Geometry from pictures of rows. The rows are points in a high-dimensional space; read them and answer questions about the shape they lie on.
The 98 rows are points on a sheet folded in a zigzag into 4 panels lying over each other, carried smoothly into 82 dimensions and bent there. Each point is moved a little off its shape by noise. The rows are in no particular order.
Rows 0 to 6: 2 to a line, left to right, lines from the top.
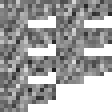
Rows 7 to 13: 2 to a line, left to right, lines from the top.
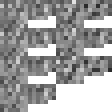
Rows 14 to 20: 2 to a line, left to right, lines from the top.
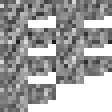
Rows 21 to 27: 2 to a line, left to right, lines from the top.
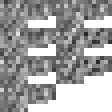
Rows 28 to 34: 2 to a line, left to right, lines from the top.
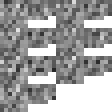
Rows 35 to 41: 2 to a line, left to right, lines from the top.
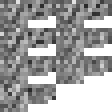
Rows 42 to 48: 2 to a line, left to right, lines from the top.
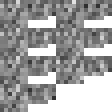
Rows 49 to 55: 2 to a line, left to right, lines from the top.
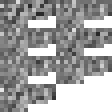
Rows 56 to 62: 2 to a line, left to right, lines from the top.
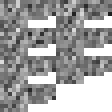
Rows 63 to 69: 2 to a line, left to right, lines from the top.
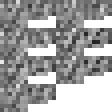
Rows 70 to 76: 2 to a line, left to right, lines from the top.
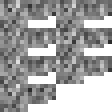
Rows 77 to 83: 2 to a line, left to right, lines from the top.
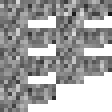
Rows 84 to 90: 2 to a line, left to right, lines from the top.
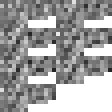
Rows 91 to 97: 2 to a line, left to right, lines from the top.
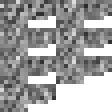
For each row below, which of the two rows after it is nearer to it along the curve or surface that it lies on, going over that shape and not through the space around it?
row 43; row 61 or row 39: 39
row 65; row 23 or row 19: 23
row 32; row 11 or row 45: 11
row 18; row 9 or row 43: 9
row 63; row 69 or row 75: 69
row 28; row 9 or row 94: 9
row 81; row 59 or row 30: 59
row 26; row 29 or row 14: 14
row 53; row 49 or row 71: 71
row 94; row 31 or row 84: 31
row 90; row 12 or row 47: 47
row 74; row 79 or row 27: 79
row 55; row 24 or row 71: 71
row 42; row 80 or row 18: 80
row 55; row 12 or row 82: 82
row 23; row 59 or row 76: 59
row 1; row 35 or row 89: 35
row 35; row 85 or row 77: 85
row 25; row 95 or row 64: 64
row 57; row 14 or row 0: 14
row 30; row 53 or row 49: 49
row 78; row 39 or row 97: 39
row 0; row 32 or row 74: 74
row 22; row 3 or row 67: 67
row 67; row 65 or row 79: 65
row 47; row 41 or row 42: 42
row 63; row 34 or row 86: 34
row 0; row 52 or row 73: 73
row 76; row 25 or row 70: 70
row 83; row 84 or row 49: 49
